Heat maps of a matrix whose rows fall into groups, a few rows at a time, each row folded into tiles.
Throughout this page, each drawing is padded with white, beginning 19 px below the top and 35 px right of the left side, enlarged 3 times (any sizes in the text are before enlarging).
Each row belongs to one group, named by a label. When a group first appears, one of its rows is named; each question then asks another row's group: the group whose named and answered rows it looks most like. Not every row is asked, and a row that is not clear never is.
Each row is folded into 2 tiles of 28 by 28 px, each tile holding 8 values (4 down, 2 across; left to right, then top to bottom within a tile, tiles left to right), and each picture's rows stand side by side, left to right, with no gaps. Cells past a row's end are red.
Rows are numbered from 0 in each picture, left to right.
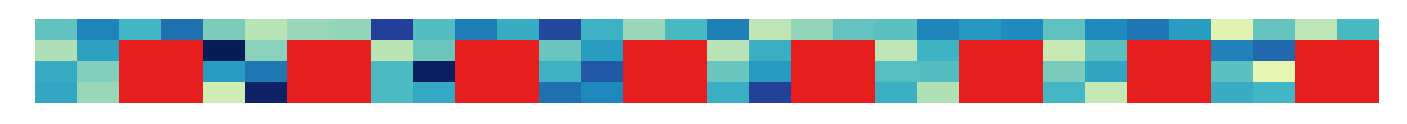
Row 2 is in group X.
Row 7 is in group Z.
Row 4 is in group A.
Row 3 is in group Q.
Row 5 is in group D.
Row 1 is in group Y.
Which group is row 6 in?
D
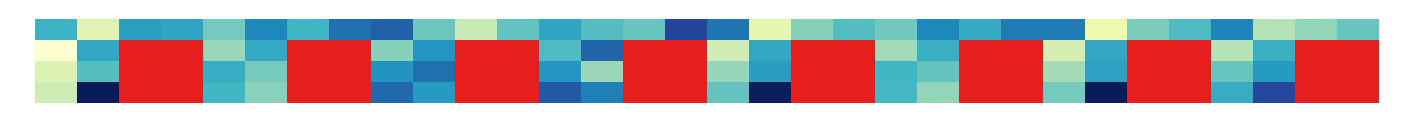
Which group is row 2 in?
Q
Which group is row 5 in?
D
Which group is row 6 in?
A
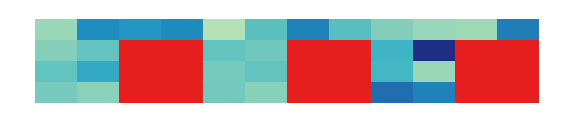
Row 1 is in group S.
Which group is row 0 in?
D
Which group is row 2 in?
Z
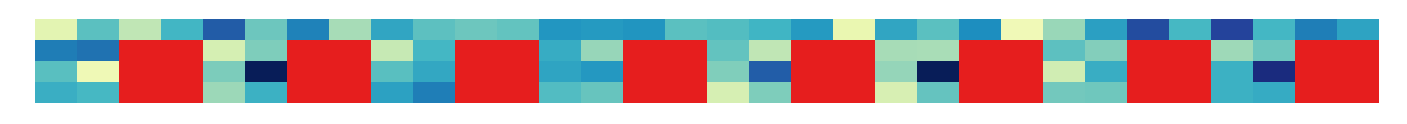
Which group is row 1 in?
X
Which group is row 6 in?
S
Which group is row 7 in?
X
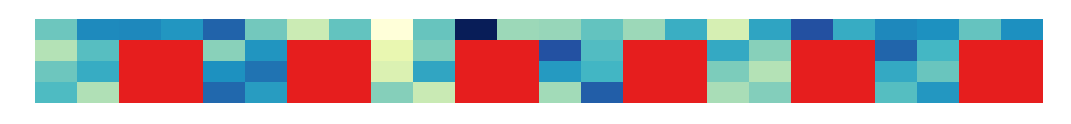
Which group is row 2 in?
S
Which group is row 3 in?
Y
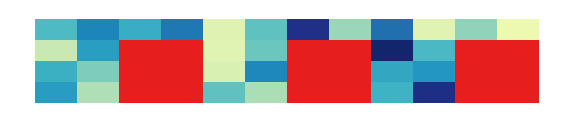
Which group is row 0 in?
D
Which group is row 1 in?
S
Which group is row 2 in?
Y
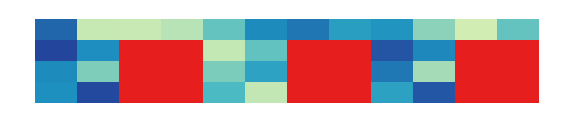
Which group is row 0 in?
Y
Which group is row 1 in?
D
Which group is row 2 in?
Y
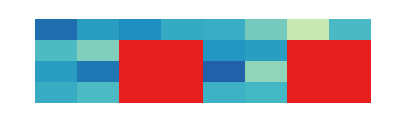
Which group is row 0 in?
X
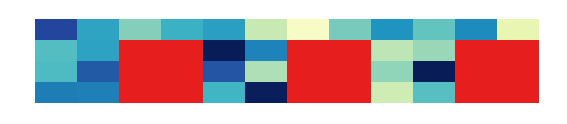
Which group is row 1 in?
Y
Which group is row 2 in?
X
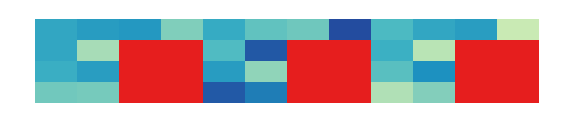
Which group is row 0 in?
X
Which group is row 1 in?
Z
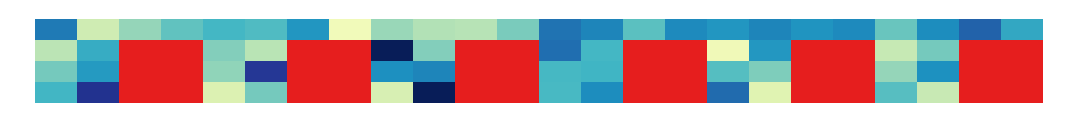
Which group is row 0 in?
A
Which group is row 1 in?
X
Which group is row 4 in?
D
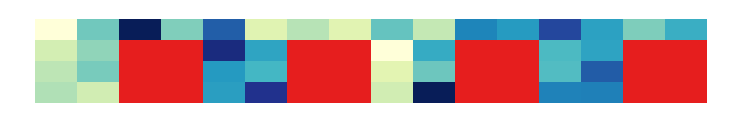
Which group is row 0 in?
S
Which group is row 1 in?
Y
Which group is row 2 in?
A
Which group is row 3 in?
Q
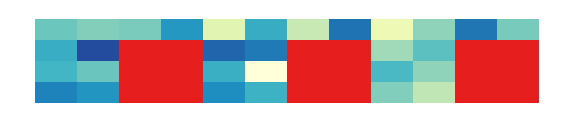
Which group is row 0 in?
Z
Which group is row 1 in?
Z
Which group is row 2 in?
S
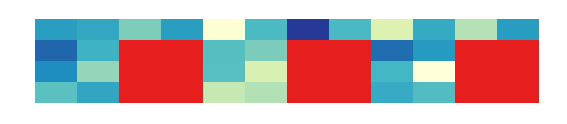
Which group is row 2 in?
Z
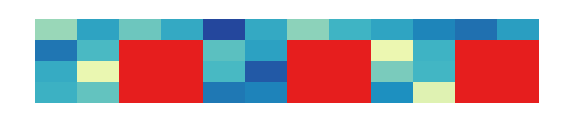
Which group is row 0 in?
Z
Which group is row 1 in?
Q
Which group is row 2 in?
D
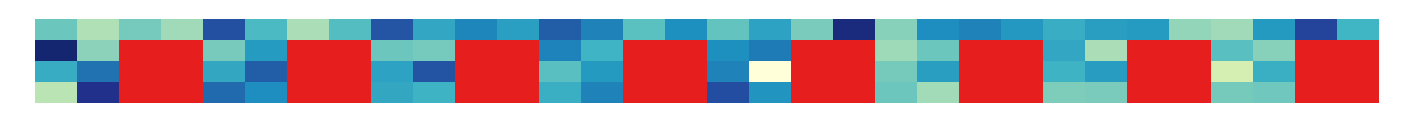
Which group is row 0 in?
Y
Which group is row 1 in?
Q
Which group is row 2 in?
X
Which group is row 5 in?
D
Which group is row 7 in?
S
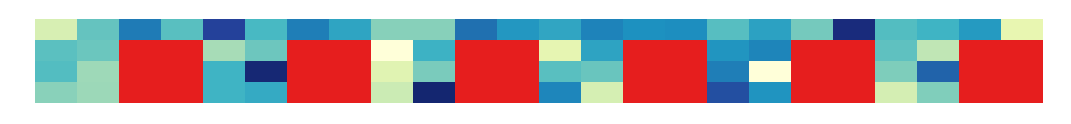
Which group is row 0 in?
S
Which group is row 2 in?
A
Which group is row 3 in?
D
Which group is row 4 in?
Z
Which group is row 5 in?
X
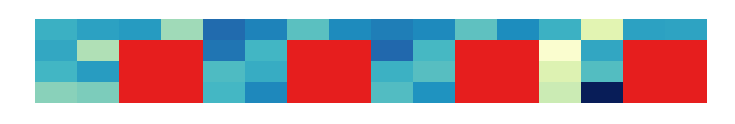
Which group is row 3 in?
A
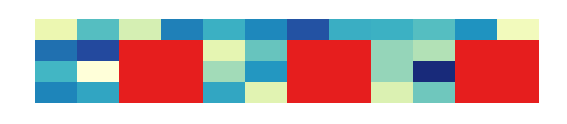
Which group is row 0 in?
Z
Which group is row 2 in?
X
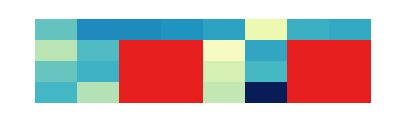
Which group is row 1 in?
A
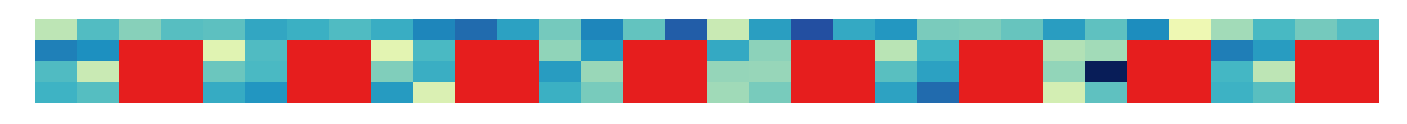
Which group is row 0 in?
Z
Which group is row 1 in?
A
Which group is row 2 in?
D
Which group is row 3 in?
D
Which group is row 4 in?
S
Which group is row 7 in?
Z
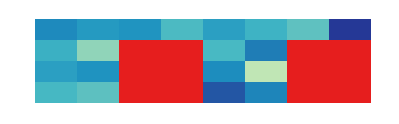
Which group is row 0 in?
X
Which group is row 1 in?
Z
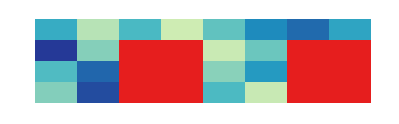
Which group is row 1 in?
D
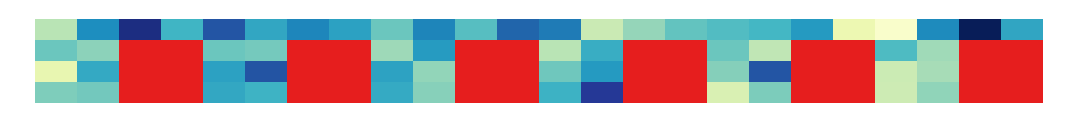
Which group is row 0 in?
S
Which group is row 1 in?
X
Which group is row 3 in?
A
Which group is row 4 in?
X
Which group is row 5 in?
S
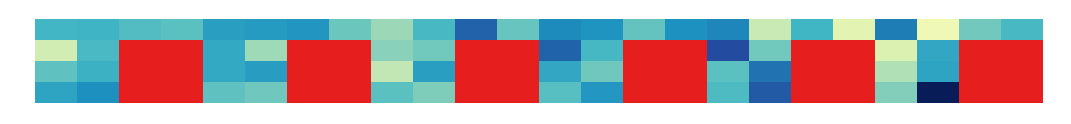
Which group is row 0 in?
A
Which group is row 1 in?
X
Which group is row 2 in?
S
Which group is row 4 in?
Y
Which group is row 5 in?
A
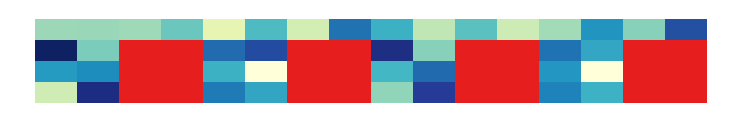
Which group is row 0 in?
Y
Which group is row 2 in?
Y
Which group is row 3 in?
Z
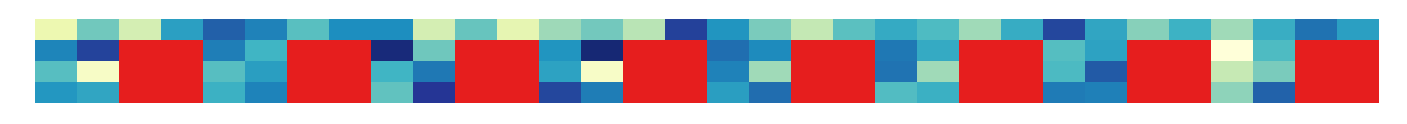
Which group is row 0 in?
Z
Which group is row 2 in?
Y
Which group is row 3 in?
Z
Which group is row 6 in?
Q
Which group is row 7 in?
A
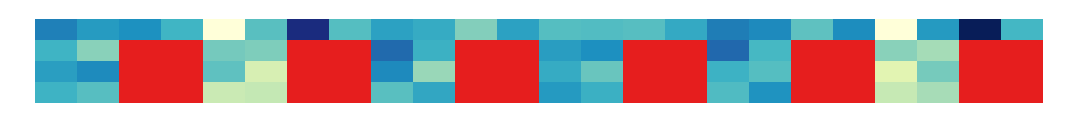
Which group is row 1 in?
S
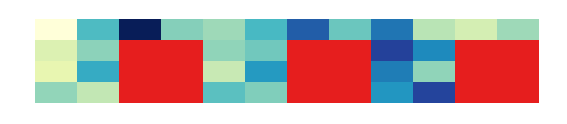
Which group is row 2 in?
Y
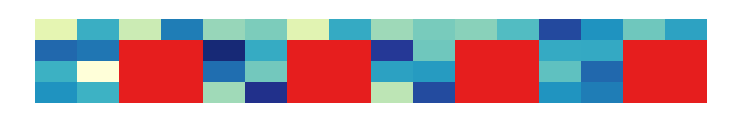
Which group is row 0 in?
Z
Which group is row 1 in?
Y
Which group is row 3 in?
Q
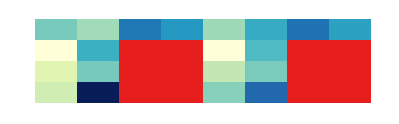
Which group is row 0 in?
A
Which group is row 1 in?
A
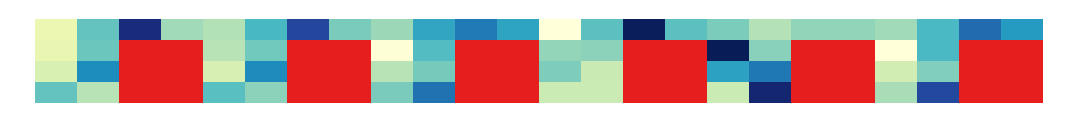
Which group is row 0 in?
S
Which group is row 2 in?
A
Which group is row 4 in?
Y
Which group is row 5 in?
A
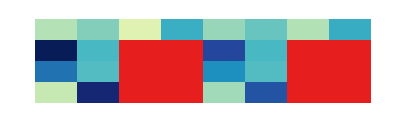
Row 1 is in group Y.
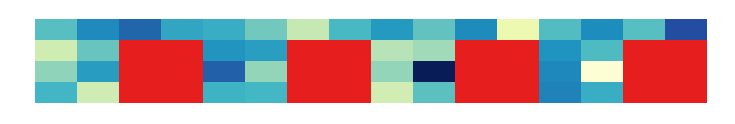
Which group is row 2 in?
X
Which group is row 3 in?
Z
